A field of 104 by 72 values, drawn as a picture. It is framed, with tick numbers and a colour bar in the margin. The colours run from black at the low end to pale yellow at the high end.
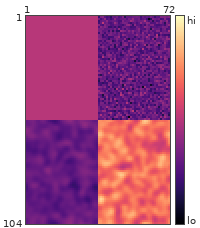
It is made of 2 by 2 panels. Panel 1,1: middling, flat. Panel 1,2: low, fine-grained. Panel 2,1: low, blotchy, faint in contrast. Panel 2,2: high, blotchy.
